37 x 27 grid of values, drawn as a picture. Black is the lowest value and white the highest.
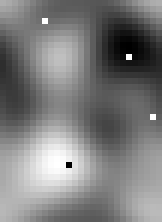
Average level on the scale: 50%. Calmest part: bottom right. Ninth with the lowest average: top right. Lone odd cells: 4, 3 higher and 1 lower than their neighbours.
